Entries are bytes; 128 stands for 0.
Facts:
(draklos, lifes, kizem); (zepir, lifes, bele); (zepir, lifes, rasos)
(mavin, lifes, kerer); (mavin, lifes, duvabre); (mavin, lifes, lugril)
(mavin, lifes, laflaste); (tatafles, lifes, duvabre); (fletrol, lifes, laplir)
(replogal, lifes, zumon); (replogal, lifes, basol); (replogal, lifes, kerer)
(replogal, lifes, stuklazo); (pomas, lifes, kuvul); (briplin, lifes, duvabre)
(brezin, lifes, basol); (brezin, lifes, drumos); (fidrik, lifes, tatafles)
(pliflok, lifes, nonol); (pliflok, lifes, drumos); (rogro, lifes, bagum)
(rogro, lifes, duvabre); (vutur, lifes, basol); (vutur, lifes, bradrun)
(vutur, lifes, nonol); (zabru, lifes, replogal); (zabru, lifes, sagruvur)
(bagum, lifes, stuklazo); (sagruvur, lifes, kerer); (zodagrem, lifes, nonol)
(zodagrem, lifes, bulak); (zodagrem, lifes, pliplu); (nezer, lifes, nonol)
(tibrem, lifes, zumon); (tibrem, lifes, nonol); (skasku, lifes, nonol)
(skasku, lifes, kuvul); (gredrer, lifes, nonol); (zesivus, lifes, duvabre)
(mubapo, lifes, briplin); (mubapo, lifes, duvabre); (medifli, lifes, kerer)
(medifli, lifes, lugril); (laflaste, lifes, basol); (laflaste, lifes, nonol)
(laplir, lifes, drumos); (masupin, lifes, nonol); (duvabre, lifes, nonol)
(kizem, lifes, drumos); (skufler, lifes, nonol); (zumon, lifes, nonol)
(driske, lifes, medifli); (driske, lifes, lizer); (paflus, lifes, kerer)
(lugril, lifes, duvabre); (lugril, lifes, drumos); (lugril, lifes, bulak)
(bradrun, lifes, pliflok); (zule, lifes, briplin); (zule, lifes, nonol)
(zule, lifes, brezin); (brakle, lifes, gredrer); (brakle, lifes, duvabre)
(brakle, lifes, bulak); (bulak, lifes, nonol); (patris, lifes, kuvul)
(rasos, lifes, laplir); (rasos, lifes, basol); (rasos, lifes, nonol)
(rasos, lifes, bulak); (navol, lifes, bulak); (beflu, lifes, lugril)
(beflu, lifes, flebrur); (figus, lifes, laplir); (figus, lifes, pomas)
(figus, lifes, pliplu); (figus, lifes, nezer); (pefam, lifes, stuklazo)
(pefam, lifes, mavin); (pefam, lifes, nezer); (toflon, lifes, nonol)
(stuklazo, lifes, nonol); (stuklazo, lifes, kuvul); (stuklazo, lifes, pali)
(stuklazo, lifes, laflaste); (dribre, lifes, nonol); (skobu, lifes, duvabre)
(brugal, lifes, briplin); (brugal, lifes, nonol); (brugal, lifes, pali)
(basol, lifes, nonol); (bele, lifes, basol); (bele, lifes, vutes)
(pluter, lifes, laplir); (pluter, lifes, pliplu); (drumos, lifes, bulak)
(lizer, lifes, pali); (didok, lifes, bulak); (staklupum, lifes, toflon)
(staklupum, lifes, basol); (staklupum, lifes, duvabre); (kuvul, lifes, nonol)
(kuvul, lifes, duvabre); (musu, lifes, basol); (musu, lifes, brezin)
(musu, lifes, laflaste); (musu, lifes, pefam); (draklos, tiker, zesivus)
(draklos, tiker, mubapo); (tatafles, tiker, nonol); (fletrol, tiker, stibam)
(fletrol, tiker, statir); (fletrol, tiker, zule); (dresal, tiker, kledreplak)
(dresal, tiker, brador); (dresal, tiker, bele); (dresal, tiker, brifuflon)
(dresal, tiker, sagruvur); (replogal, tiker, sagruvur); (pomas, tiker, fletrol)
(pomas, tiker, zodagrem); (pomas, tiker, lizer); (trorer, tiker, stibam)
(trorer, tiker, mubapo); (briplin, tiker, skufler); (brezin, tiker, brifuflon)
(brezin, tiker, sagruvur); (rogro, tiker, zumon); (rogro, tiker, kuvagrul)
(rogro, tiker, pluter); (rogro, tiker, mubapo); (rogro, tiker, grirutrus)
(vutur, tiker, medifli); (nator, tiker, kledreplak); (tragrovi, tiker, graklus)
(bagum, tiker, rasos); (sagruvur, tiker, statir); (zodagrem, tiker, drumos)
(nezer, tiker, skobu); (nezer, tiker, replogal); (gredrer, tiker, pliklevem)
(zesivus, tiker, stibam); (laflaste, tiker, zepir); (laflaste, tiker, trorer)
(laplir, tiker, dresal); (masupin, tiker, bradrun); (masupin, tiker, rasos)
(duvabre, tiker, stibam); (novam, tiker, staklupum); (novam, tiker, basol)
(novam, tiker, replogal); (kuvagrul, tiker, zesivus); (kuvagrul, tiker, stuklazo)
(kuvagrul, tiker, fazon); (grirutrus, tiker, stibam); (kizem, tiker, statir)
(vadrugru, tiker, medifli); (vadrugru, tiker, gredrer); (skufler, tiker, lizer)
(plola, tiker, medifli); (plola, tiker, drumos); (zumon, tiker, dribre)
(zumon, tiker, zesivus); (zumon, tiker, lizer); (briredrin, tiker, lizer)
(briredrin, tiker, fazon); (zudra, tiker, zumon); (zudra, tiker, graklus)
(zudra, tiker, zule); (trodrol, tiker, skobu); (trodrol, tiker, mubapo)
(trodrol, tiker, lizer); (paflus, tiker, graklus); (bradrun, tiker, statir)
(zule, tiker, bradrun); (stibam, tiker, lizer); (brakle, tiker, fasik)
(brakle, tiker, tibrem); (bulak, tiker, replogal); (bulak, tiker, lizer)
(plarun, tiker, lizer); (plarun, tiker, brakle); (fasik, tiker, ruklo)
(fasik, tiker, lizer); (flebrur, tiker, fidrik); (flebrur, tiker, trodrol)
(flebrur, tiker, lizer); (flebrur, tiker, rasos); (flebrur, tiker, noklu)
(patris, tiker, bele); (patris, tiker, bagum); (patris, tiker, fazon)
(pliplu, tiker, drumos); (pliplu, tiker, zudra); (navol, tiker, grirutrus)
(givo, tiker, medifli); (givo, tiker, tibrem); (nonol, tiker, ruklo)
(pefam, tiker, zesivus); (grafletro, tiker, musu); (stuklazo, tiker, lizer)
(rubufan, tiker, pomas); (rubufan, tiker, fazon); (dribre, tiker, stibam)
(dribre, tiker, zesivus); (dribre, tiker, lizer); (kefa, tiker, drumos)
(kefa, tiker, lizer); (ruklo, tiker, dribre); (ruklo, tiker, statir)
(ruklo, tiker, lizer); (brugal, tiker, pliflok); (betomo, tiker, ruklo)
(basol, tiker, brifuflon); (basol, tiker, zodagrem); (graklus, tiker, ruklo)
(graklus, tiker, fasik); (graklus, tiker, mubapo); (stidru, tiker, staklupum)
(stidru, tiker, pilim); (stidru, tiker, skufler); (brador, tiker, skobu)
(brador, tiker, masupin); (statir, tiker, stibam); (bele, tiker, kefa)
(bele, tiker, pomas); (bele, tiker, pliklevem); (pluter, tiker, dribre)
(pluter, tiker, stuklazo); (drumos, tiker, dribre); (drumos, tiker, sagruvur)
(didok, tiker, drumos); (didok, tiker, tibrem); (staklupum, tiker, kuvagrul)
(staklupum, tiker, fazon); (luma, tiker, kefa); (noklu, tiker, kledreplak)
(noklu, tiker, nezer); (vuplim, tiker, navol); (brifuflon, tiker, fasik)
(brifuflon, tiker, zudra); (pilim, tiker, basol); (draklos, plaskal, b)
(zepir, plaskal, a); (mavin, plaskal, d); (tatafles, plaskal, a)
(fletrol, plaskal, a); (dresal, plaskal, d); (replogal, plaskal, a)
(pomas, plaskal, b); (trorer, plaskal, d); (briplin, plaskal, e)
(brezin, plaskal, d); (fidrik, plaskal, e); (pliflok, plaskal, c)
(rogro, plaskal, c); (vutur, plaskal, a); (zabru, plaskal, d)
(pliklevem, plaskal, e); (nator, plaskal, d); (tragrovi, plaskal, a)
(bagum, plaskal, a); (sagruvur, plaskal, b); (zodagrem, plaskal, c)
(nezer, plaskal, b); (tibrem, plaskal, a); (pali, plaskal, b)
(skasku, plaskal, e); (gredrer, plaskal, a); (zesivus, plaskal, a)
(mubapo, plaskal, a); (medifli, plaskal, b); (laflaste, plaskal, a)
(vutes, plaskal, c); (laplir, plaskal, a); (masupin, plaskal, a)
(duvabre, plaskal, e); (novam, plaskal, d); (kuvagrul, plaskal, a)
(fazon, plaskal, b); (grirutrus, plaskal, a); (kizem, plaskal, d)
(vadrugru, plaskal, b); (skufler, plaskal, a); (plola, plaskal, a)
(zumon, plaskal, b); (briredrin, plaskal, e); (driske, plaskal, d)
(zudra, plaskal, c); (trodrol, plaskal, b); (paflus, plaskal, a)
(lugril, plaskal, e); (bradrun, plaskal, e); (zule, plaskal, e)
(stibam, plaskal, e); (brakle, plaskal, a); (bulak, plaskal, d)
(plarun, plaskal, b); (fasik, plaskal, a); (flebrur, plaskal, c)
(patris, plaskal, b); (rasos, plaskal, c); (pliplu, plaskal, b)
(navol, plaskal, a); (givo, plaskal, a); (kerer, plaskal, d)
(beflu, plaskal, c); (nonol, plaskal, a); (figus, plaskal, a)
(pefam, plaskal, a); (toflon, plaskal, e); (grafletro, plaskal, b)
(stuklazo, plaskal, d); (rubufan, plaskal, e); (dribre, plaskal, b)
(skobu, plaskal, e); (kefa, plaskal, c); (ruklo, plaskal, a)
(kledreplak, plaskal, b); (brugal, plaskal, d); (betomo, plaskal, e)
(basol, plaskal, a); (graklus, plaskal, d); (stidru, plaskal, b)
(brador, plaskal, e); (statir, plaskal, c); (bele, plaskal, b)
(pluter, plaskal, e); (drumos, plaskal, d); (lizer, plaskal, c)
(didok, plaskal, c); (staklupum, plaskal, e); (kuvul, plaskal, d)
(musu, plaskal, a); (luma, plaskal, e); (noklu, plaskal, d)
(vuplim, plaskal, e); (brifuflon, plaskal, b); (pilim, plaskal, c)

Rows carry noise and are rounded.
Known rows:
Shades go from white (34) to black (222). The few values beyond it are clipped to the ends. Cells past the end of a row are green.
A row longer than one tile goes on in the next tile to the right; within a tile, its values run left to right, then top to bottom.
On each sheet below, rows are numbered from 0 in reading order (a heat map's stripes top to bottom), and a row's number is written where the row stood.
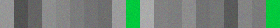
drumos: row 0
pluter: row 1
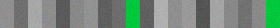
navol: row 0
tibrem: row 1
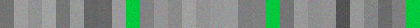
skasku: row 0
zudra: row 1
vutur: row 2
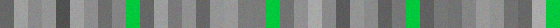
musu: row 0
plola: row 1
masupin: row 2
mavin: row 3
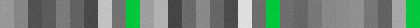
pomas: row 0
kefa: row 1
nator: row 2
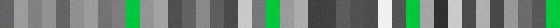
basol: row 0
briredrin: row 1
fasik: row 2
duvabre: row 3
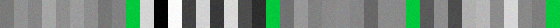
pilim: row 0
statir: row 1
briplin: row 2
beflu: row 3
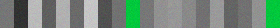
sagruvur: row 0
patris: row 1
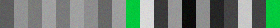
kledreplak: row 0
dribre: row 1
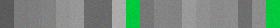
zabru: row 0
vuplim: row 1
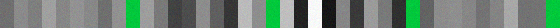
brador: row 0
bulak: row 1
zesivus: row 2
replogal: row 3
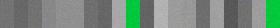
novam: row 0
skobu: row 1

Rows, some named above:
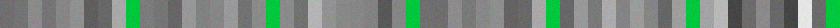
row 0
brugal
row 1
pliplu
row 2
zule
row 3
brugal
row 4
pliklevem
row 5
kefa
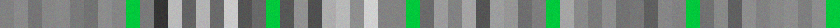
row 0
betomo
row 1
sagruvur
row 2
beflu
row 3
zepir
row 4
pluter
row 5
bele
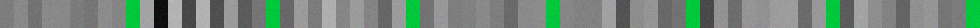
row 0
betomo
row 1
trorer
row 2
pliklevem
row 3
briplin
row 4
laplir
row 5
medifli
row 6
bagum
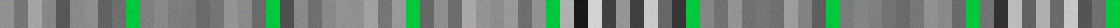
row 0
navol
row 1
kuvagrul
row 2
pali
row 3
lugril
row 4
grirutrus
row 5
pefam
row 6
kuvagrul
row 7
sagruvur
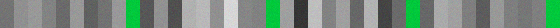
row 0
patris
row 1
beflu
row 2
bradrun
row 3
mubapo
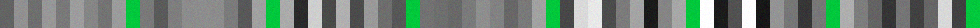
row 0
fazon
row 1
brezin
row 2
duvabre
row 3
graklus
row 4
fidrik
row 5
draklos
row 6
ruklo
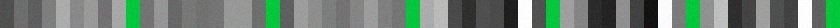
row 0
kerer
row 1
nonol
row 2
paflus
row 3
skufler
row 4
stuklazo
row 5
lizer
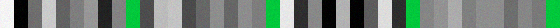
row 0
kizem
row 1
tatafles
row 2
stibam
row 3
rogro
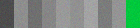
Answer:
pali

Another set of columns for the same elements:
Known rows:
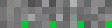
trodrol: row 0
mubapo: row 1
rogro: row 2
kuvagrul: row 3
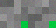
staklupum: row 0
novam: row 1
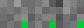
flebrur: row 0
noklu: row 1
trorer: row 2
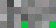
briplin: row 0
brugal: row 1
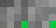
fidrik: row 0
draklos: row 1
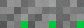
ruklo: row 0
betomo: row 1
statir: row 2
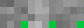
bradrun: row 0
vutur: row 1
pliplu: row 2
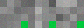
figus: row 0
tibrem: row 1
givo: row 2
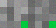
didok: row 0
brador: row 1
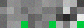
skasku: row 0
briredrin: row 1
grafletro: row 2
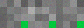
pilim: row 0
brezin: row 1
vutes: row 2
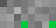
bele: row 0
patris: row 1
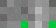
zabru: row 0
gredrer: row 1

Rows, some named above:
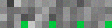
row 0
briplin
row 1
medifli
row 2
kledreplak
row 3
draklos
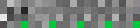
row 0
navol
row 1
patris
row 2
zesivus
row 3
zesivus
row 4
lugril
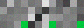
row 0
pefam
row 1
tatafles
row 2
skobu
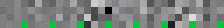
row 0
beflu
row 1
bagum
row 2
brakle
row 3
vuplim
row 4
patris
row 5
laplir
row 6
nonol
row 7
drumos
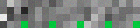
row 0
navol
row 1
kledreplak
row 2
brugal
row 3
medifli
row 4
paflus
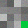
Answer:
duvabre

